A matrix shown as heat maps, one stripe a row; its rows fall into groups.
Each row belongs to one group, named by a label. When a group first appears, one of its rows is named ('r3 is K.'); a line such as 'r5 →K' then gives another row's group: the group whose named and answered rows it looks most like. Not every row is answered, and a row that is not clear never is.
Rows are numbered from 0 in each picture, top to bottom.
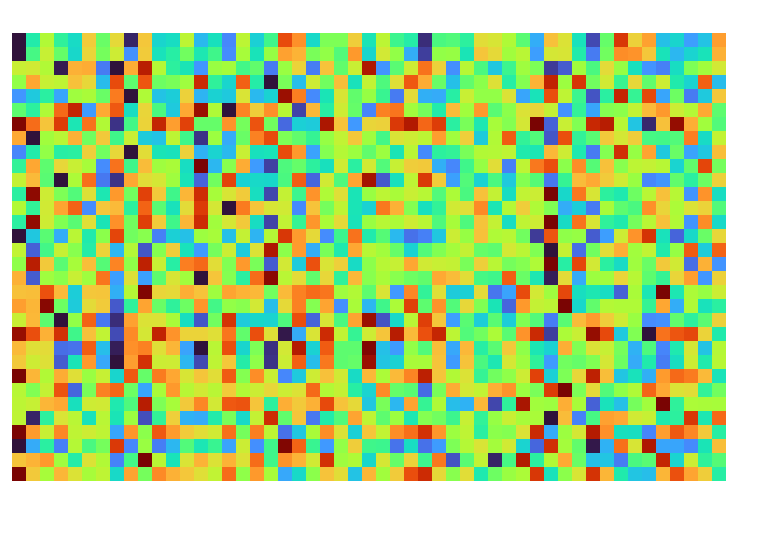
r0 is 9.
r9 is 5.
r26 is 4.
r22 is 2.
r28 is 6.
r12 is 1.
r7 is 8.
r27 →8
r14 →9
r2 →2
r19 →4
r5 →1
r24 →6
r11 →5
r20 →2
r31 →6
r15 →8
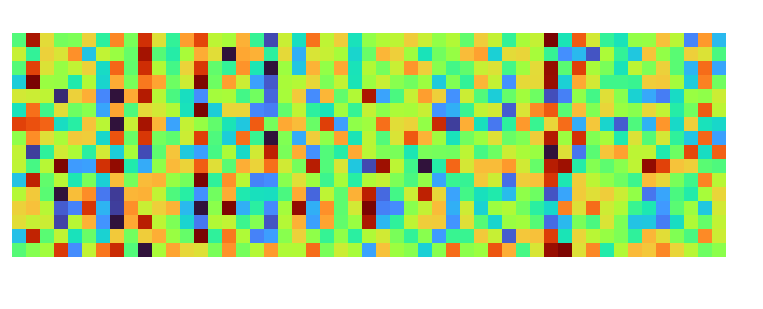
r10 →5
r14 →5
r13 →2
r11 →2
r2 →5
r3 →5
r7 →5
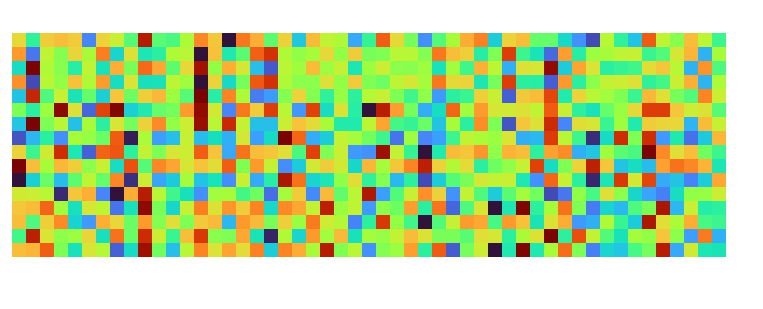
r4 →5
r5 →1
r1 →8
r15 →4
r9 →6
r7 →9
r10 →9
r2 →5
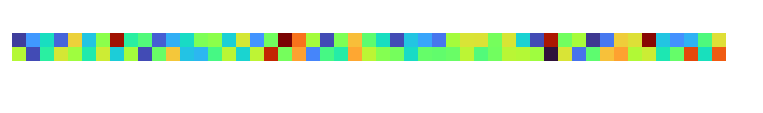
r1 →8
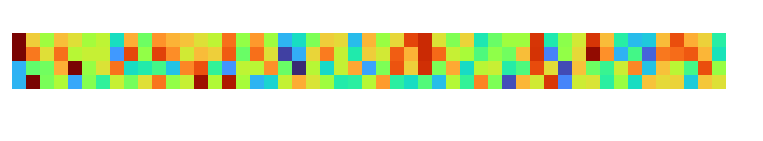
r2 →1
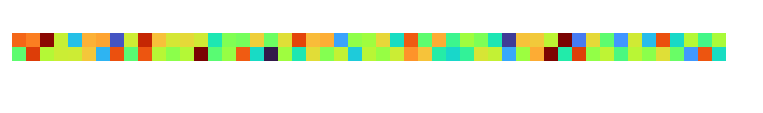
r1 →5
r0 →4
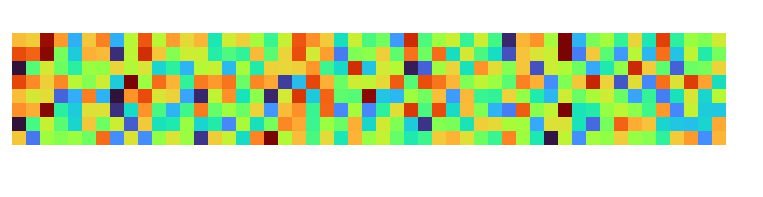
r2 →9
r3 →6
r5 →4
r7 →8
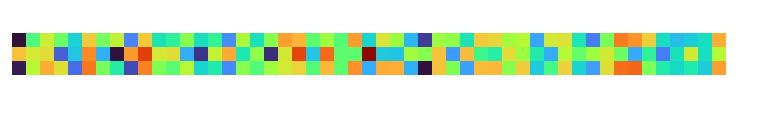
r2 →9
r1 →2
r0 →9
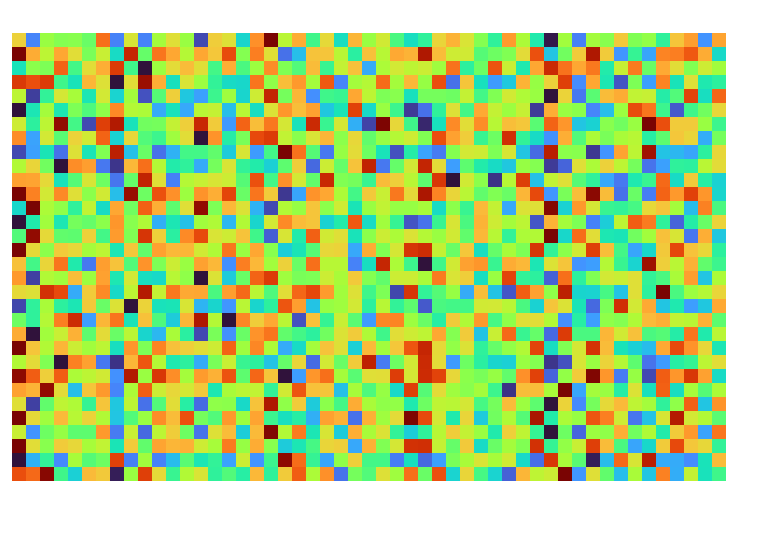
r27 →6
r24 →6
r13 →9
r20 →1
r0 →8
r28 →8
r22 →6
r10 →4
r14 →5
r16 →1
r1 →6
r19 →9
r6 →1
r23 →2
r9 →2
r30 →9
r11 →6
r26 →8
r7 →8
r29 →6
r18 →4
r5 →9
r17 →8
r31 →4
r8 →9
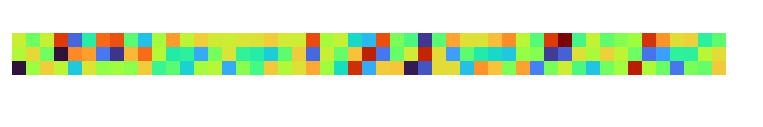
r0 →1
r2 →9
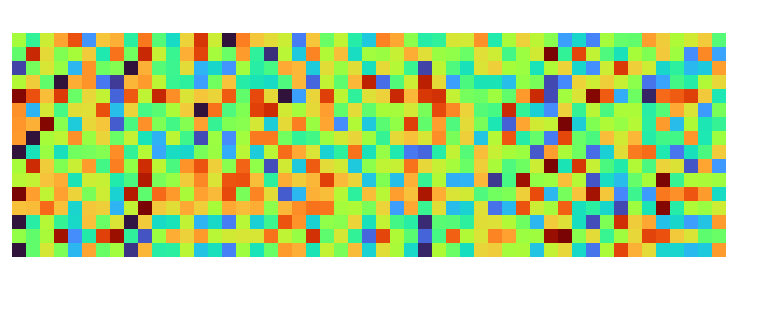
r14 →1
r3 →2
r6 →4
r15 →9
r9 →5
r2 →9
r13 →9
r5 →8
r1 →5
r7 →8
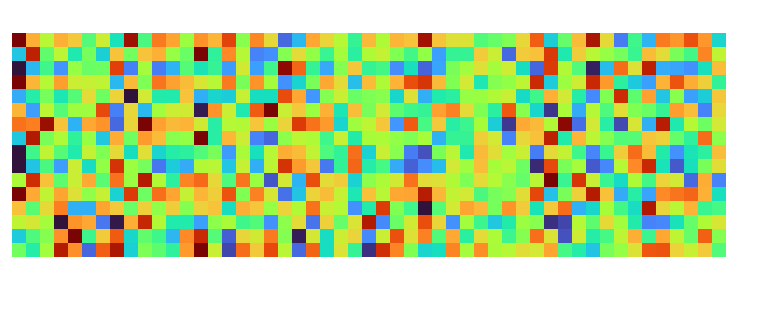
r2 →9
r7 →5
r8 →9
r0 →6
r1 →5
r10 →5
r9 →9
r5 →8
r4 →9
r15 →1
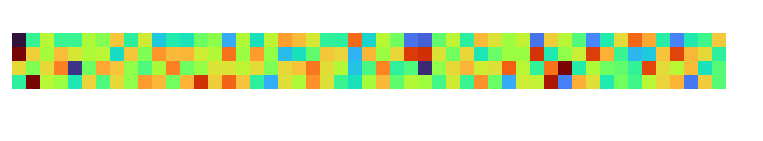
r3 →5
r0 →9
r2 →1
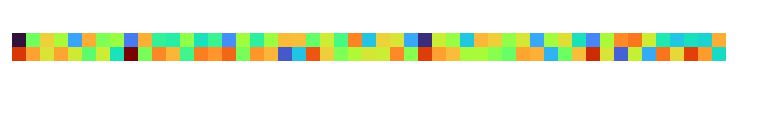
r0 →9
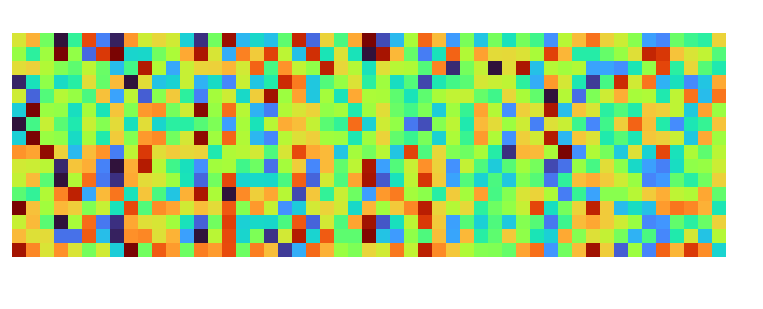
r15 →6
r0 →2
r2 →4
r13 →2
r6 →9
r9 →2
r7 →5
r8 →4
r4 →8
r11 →1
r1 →1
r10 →2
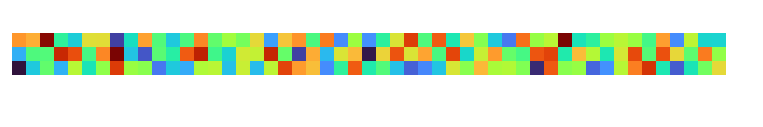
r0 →4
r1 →1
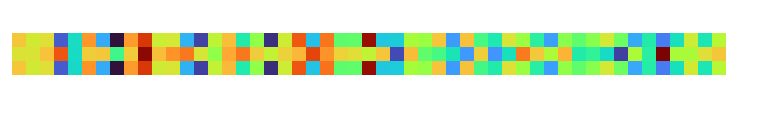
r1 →4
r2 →2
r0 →2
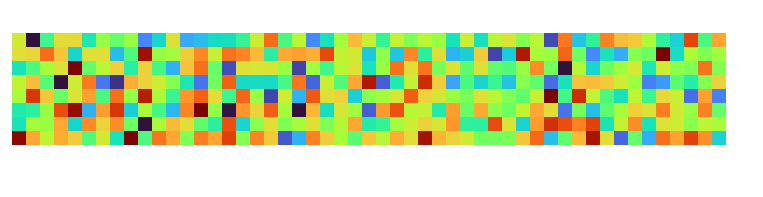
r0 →8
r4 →5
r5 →1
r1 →4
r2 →1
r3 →2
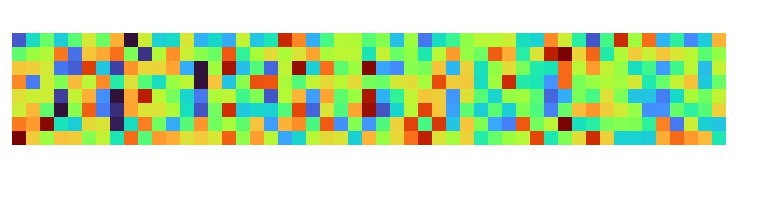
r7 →6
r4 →2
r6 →4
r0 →9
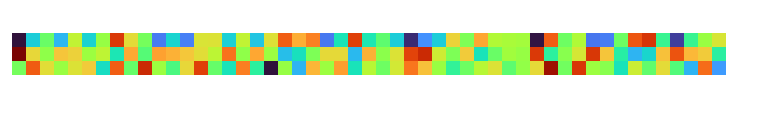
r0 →9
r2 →5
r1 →6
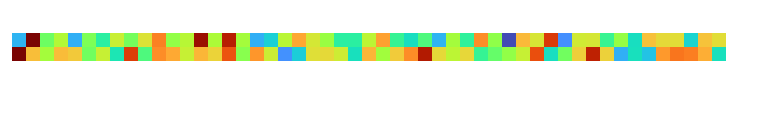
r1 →6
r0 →5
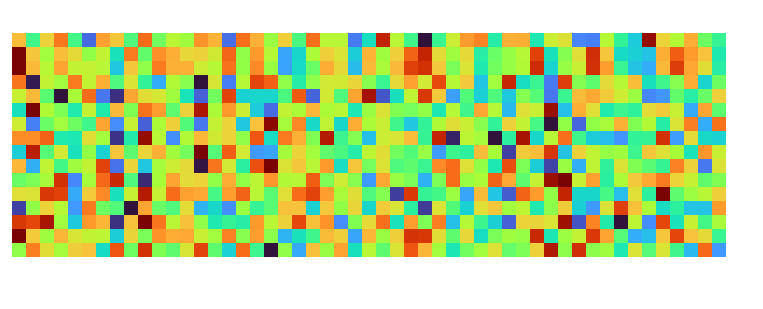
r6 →8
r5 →5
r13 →4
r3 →8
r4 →2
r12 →9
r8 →5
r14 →6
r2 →6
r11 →4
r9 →8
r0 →1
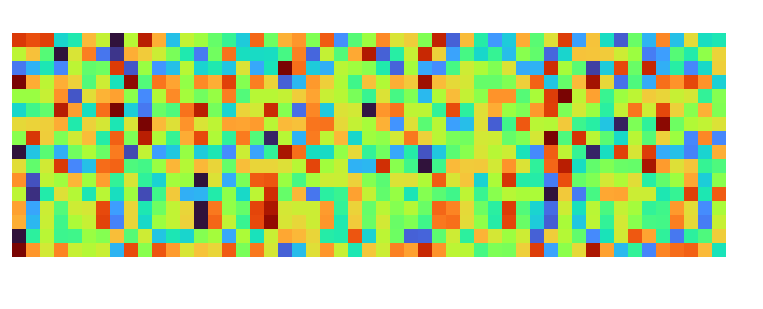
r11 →8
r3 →6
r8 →9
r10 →8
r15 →6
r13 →8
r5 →1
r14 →9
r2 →9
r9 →1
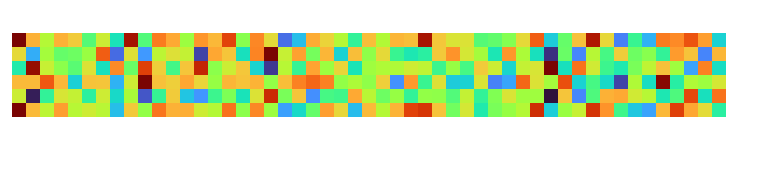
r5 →6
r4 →8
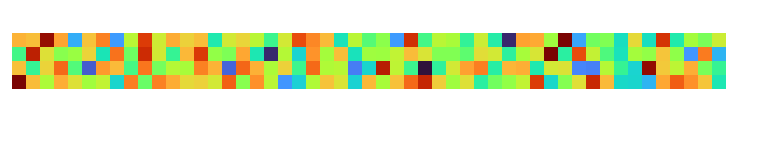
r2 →1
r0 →4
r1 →5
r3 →6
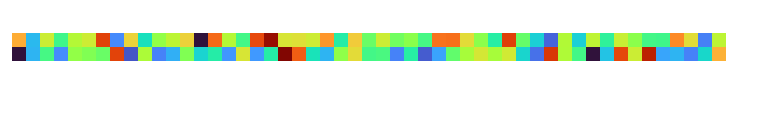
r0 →8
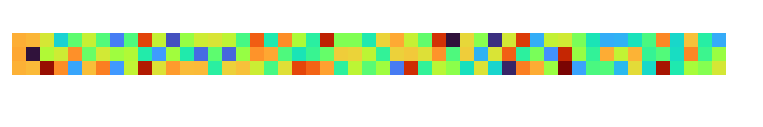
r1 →8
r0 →4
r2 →4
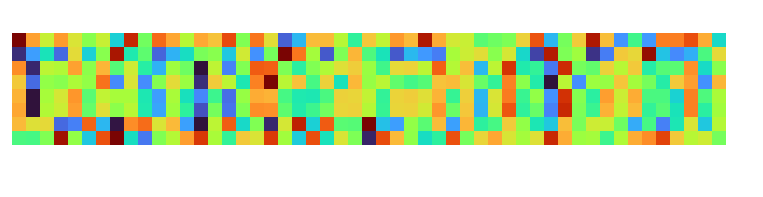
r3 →8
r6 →2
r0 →6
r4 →8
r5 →8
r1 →9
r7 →1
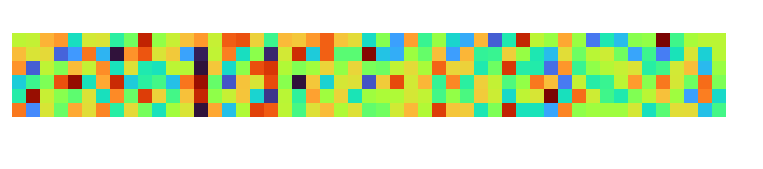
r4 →5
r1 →2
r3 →1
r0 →4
